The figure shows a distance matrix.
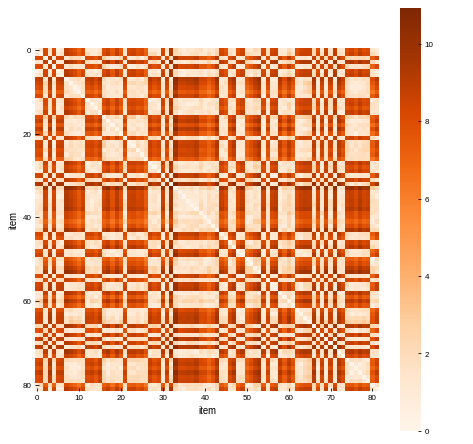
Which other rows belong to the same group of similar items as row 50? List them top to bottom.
0, 1, 3, 5, 6, 12, 13, 14, 15, 21, 27, 28, 29, 31, 33, 34, 35, 36, 37, 38, 39, 40, 41, 42, 43, 46, 47, 51, 52, 53, 55, 58, 59, 60, 61, 66, 68, 70, 72, 73, 80, 81
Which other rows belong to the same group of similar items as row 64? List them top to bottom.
2, 4, 7, 8, 9, 10, 11, 16, 17, 18, 19, 20, 22, 23, 24, 25, 26, 30, 32, 44, 45, 48, 49, 54, 56, 57, 62, 63, 65, 67, 69, 71, 74, 75, 76, 77, 78, 79
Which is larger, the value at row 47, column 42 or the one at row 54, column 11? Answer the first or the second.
the first
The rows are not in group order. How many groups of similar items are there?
2
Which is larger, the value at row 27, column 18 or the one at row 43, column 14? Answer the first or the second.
the first
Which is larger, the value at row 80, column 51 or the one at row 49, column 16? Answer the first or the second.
the second
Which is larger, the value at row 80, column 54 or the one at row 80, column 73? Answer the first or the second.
the first
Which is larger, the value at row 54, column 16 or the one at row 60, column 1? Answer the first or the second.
the second
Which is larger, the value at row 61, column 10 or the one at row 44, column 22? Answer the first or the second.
the first
